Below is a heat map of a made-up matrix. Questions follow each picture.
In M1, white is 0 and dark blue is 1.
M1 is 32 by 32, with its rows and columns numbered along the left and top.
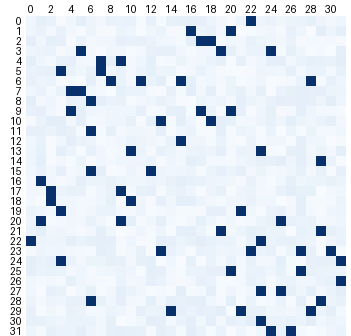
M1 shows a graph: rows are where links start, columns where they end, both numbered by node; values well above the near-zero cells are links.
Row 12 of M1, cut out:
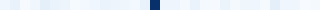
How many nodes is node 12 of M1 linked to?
1
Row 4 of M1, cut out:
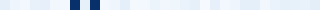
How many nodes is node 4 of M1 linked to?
2
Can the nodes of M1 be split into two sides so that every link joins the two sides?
yes
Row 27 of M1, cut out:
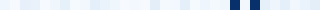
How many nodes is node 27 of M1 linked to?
2
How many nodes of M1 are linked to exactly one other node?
8
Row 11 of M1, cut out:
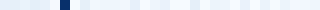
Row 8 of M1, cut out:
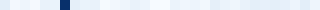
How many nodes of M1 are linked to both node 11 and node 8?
1
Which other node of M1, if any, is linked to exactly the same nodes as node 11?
node 8
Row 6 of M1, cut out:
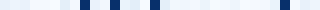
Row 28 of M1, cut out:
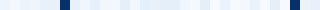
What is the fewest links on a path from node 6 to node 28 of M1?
1
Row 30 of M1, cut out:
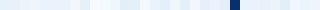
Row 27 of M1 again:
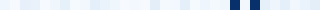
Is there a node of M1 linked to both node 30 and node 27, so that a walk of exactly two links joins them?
yes
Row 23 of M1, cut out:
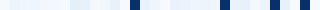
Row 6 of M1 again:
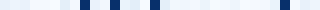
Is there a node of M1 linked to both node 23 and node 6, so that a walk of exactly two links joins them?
no
